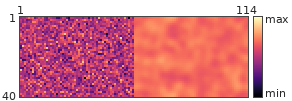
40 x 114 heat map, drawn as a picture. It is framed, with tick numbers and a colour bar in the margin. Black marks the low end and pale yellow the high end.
It is made of 1 by 2 panels. Panel 1,1: middling, fine-grained, strong in contrast. Panel 1,2: high, blotchy, faint in contrast.
